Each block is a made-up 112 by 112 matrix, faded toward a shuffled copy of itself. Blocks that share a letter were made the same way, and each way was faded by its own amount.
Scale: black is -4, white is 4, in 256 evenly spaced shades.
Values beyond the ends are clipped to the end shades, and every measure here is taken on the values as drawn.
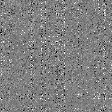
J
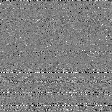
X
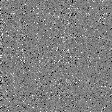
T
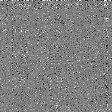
T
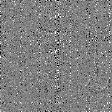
J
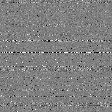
X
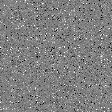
T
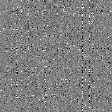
J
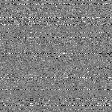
X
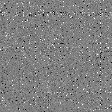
T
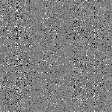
J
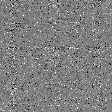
T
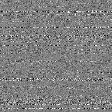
X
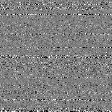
X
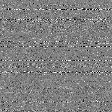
X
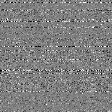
X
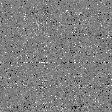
T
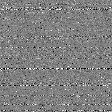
X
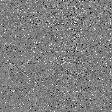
T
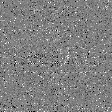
T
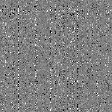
J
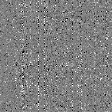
J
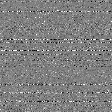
X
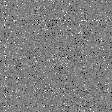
T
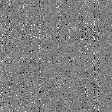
J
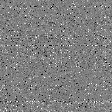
T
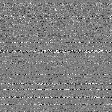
X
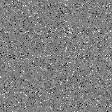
T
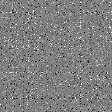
T
